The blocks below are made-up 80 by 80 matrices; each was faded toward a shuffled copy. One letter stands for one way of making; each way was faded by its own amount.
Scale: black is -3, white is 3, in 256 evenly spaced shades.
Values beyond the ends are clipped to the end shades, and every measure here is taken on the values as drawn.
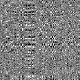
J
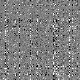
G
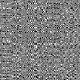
J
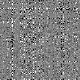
G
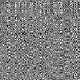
J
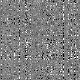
G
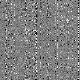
G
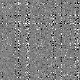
G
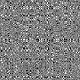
J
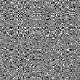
J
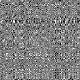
J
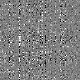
G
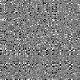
J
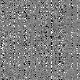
G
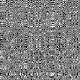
J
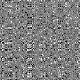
J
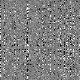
G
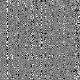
G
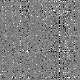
G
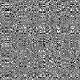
J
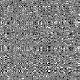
J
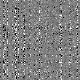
G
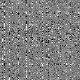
G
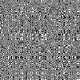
J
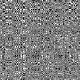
J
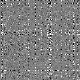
G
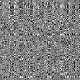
J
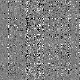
G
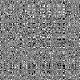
J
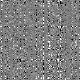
G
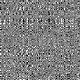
J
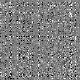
G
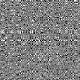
J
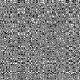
J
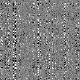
G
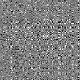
J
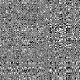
J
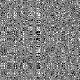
J
